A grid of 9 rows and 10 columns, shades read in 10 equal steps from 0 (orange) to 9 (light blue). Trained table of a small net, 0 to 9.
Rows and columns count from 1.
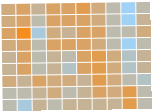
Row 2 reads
4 3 6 3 3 3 4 6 9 5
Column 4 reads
3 3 4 3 5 5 4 4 6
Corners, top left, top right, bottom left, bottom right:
4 6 6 6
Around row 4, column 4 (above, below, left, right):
4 5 6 3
